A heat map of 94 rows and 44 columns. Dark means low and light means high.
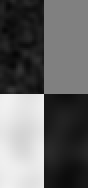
The table splits into 2 rows of 2 panels. Panel 1,1: very low, blotchy, faint in contrast. Panel 1,2: middling, flat. Panel 2,1: very high, smooth, faint in contrast. Panel 2,2: very low, smooth, faint in contrast.
